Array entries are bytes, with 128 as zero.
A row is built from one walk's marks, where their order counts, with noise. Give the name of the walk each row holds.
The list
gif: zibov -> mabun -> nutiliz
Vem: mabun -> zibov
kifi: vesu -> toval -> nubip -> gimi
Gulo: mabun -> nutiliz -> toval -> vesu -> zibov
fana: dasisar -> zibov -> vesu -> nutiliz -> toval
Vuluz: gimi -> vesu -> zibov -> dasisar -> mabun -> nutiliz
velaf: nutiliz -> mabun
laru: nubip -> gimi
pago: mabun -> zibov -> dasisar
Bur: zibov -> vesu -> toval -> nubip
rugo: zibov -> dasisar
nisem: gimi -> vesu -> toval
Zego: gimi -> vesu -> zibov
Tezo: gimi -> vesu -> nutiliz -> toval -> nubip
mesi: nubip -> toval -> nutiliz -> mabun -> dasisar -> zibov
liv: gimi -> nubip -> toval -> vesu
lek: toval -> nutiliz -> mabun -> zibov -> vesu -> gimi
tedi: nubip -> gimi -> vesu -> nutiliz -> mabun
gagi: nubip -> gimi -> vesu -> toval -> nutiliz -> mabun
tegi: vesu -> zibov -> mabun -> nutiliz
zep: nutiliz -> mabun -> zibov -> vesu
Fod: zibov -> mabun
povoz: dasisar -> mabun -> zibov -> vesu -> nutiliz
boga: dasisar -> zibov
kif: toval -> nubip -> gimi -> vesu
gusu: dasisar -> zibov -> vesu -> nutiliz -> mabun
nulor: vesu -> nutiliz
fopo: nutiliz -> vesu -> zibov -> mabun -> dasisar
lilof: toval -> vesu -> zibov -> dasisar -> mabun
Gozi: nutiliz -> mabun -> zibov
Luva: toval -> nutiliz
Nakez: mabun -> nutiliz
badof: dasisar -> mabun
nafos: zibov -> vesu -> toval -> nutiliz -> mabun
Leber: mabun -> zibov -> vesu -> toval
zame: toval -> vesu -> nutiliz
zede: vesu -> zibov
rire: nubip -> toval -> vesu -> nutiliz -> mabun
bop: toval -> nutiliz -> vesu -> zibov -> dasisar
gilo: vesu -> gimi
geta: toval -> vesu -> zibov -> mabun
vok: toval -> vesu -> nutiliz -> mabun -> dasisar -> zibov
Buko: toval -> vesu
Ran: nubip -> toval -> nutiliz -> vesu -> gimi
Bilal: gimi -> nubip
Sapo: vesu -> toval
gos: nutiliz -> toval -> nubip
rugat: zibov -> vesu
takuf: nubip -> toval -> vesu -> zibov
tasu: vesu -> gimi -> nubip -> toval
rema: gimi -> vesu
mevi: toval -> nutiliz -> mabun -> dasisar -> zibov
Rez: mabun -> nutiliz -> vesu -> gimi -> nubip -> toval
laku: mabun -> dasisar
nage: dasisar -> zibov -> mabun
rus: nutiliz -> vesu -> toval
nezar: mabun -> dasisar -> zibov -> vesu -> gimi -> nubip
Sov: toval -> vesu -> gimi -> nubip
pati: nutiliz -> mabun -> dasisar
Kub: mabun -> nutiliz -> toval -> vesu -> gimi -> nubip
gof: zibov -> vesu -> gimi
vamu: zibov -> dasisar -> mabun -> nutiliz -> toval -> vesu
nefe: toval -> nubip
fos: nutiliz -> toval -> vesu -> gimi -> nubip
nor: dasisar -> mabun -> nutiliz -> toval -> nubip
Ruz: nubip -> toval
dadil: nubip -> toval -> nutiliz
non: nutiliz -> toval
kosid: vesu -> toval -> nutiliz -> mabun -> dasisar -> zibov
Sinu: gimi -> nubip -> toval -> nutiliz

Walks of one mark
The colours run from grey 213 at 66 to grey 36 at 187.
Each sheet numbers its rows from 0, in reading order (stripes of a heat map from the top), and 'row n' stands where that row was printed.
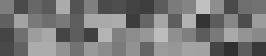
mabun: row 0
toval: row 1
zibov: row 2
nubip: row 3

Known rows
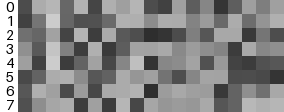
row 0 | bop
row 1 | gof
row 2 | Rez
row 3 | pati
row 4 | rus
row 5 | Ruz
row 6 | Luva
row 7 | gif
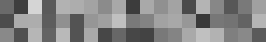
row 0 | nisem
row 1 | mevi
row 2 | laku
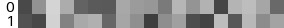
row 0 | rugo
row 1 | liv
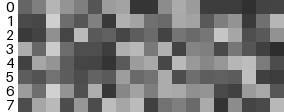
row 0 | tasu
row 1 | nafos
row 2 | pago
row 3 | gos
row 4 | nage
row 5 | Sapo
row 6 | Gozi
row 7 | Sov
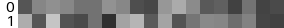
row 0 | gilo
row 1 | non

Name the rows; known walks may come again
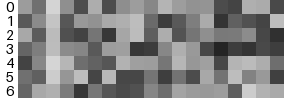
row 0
Gozi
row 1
vok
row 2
non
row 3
tasu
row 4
rugo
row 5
nezar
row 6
badof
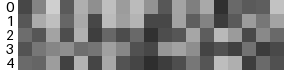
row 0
lilof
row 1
bop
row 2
Nakez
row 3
gilo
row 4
Rez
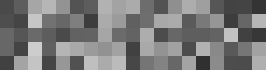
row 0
Ruz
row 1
nafos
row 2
Sapo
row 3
nisem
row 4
Sov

